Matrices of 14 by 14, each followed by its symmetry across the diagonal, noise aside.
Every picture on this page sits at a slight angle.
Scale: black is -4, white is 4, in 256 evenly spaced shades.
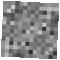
symmetric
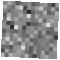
symmetric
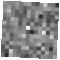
neither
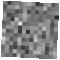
neither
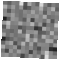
antisymmetric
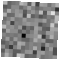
neither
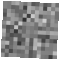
antisymmetric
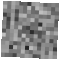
neither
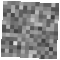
neither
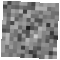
symmetric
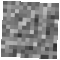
symmetric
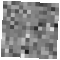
antisymmetric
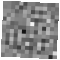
antisymmetric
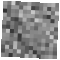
antisymmetric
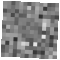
symmetric
